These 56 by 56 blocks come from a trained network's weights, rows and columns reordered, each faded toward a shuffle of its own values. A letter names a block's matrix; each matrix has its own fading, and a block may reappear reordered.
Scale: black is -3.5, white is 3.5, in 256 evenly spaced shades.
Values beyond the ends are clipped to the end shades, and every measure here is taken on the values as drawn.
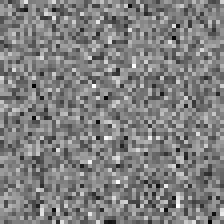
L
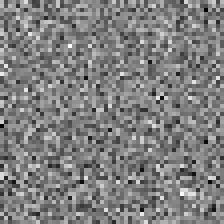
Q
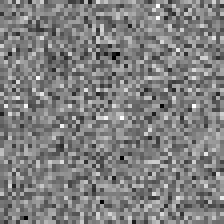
Q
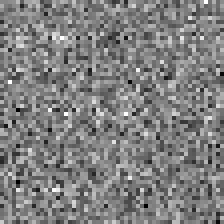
L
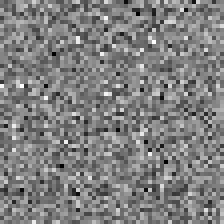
Q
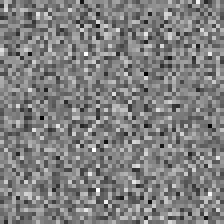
L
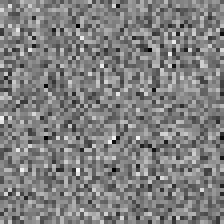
Q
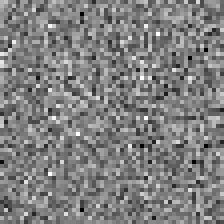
Q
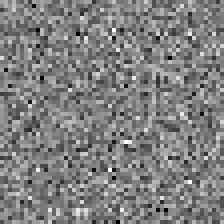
L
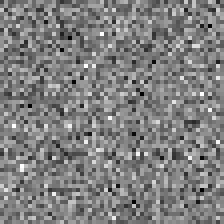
Q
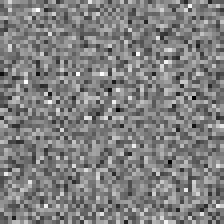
Q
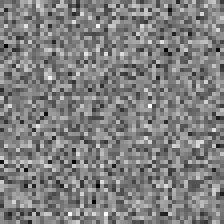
Q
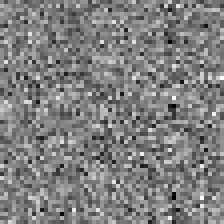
L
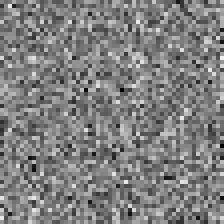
L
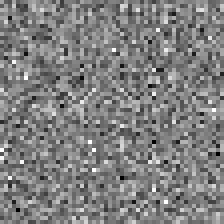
Q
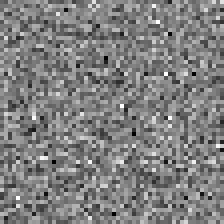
L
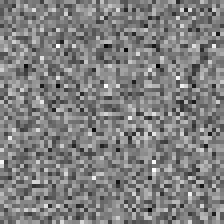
L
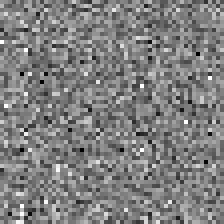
Q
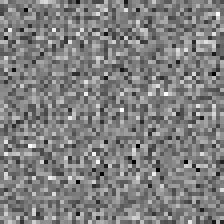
Q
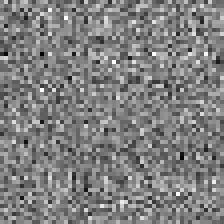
Q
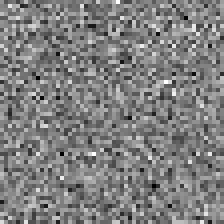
L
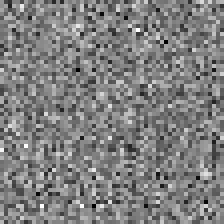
L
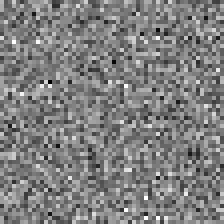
L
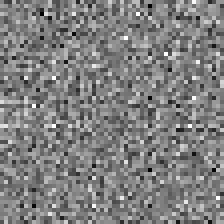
Q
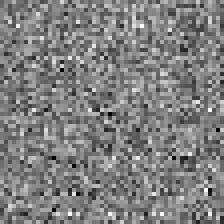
L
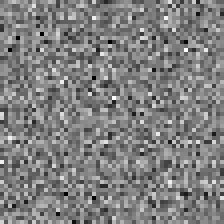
Q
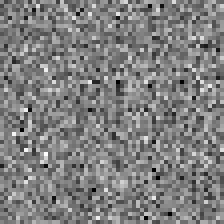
L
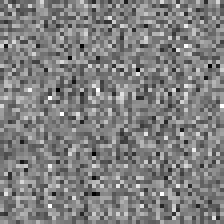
Q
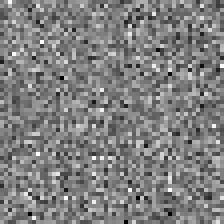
Q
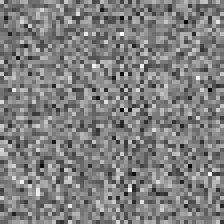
Q
